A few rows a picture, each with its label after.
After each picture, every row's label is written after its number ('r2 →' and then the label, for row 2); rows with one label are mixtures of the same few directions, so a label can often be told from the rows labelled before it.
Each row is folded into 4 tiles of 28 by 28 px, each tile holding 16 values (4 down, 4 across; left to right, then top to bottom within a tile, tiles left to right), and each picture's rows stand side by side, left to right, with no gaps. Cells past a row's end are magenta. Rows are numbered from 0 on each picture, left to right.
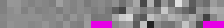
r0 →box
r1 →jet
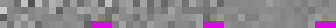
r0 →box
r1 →box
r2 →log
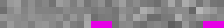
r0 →box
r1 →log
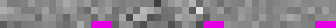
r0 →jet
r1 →log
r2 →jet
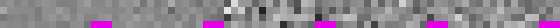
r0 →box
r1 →box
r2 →box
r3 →jet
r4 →jet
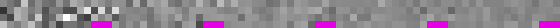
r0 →jet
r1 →box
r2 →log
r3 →log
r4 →box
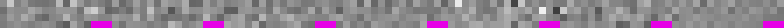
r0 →log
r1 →box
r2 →jet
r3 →box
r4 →log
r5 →box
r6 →box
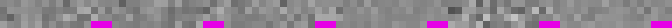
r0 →jet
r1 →log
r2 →box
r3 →box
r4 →jet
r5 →log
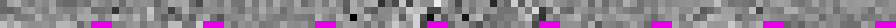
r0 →jet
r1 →box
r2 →box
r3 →log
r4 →log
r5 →jet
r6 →log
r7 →jet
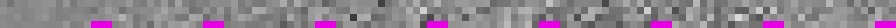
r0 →log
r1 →jet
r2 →log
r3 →log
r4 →log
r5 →log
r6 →jet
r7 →log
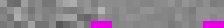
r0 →jet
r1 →log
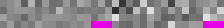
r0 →box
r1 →box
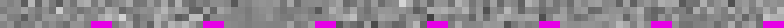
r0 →box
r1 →jet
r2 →log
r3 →jet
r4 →box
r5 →log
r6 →box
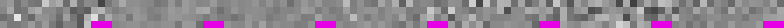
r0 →log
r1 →log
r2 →jet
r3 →log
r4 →box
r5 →log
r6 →box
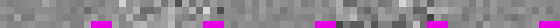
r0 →log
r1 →log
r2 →box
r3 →jet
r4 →jet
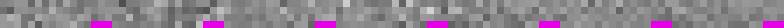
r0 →jet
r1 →log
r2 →box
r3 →log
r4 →jet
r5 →box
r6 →jet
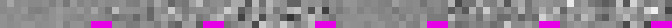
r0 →log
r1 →box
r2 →jet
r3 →box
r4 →box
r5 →log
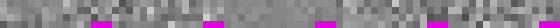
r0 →jet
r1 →box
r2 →log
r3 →box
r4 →jet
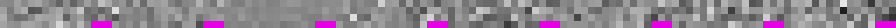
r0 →log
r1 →box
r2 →jet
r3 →log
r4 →log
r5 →log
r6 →box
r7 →box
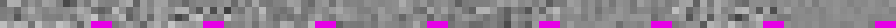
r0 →jet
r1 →jet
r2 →box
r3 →jet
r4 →log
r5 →box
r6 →jet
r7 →box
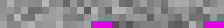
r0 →log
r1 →jet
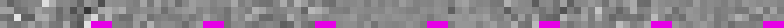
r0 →log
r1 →jet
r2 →log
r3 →jet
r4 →box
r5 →box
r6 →jet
